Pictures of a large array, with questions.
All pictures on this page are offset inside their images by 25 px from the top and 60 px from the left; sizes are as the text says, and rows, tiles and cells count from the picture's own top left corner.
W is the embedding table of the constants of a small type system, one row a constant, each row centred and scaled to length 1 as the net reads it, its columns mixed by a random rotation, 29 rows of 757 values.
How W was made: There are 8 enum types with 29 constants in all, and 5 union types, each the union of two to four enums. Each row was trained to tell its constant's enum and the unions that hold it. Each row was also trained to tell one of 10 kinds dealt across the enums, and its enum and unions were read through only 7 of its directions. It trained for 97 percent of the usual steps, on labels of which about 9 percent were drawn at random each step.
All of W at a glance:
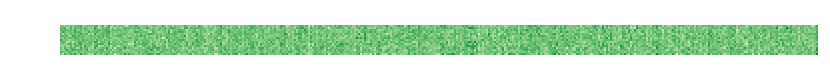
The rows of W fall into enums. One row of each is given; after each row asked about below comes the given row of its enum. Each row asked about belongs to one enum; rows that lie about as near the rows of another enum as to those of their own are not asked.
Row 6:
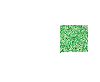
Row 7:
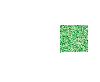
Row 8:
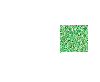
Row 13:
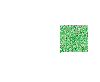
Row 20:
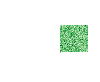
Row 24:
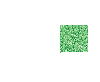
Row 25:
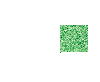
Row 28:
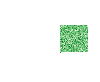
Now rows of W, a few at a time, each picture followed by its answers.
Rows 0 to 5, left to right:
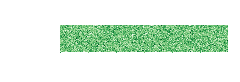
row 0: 24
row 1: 6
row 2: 28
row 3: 6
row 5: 7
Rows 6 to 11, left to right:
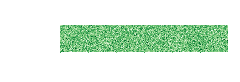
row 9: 28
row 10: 25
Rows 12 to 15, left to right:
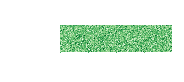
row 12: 25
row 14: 7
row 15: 8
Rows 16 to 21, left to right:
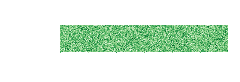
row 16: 6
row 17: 20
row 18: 6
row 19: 7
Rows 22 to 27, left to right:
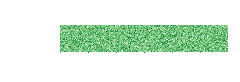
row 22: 28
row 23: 28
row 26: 7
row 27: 13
